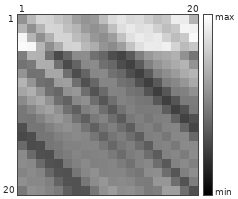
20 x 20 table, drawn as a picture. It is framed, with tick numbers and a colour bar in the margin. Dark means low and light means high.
The ninth with the highest average is the top right. The top part is higher, up to a seam about 20% of the way down. Values change most from cell to cell in the top left. The grain runs diagonally down to the right. The bottom middle is the calmest part.
